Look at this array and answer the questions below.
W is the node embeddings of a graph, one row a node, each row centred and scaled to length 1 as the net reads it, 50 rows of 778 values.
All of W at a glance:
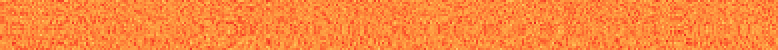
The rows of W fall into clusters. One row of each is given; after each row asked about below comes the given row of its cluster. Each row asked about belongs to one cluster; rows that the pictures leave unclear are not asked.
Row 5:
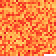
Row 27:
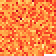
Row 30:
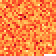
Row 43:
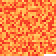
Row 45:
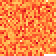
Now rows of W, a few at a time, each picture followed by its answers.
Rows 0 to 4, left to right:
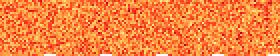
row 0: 43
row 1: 43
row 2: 45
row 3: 30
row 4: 45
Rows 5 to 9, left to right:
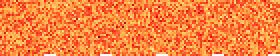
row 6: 27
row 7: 45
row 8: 27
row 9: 30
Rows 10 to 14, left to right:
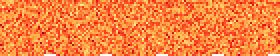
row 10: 43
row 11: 30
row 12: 30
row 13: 5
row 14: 30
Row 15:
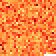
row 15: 43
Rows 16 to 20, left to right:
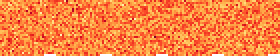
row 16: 27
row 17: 45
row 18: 27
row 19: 5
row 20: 27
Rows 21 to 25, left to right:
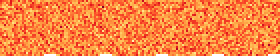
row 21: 45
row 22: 45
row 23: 45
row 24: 43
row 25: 30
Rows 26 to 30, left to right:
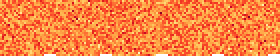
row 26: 30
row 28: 43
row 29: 30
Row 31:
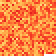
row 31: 27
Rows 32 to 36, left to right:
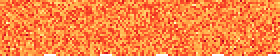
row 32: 30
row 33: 27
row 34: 45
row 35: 30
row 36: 5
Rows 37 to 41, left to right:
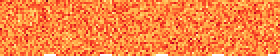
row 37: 45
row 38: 5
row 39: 43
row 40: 43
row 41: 27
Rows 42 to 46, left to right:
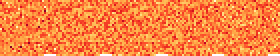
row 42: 43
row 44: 43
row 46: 45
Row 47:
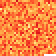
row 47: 5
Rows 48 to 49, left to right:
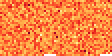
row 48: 30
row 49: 5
